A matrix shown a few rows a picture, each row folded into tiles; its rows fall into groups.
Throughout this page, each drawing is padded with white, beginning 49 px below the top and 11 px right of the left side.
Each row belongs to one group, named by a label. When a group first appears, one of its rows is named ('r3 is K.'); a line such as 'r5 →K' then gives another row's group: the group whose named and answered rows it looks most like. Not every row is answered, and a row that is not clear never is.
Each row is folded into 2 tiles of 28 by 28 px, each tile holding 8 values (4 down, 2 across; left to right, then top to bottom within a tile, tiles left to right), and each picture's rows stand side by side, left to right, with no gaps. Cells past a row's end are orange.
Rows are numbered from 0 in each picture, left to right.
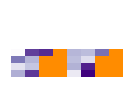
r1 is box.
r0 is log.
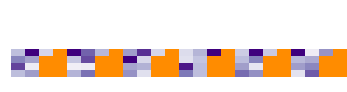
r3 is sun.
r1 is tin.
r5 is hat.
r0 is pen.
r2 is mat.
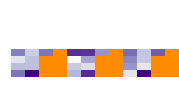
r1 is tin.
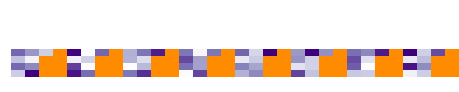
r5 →mat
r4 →sun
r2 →log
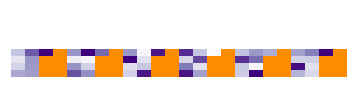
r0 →log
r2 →box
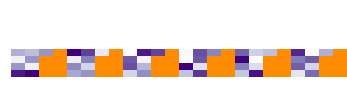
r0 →tin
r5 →hat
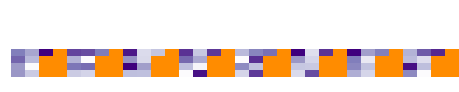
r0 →sun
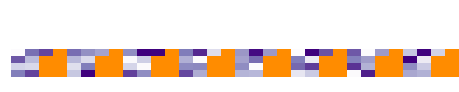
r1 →box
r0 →log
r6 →hat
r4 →pen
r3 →mat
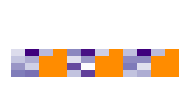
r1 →pen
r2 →pen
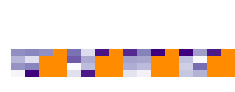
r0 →box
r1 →box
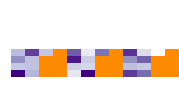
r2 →tin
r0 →mat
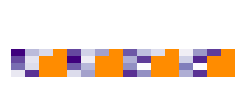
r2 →tin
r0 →hat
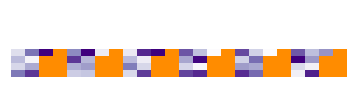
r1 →mat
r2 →log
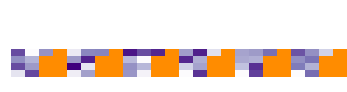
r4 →box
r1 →pen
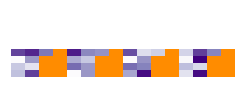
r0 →tin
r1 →hat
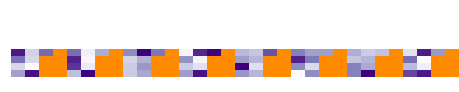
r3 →log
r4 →sun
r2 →log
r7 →log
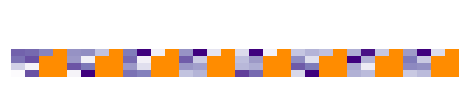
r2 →mat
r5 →box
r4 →mat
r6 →mat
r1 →box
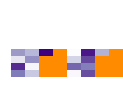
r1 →pen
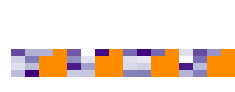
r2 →log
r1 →sun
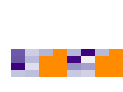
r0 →hat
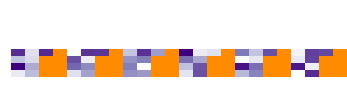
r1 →log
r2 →pen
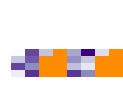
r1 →mat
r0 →pen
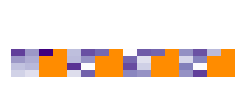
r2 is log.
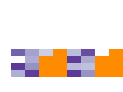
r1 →mat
